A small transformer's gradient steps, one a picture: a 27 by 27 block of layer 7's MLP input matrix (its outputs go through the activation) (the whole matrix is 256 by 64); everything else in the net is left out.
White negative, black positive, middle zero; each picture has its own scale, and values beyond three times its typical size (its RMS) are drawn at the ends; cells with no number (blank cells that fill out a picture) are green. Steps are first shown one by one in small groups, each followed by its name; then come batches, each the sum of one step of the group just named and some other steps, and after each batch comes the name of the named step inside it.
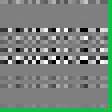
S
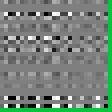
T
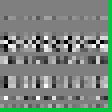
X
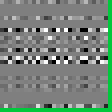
S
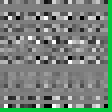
T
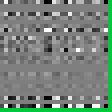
T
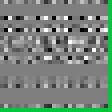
S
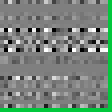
X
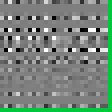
S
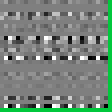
T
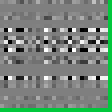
X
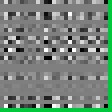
T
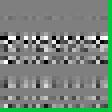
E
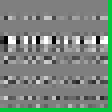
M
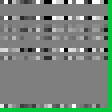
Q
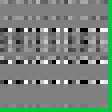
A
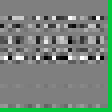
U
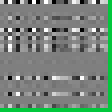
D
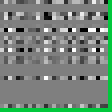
Q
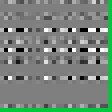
Q
